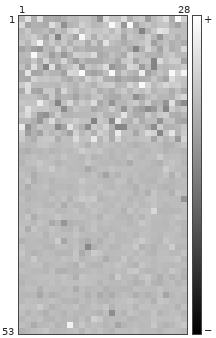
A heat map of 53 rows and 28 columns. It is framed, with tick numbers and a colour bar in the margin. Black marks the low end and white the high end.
Neither half mirrors the other. The bottom part is calmer, past a seam about 40% of the way down. A few values lie far out on both sides of the bulk. Fine speckle covers the field. There is no overall slope.
